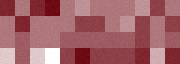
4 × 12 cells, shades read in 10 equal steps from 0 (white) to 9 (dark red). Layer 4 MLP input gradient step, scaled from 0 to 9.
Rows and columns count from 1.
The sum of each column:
20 25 20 19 23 26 25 23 22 26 20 26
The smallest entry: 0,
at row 4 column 4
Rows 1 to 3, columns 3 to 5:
8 9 5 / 5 5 5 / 5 5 6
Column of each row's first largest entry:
4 2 10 6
